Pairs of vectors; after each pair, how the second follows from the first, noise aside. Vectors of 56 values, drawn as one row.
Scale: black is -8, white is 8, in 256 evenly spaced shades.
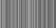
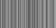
negated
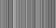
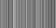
copied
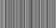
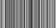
scaled up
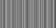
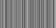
negated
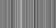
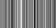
scaled up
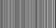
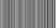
negated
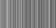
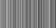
copied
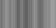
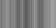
copied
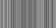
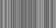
copied
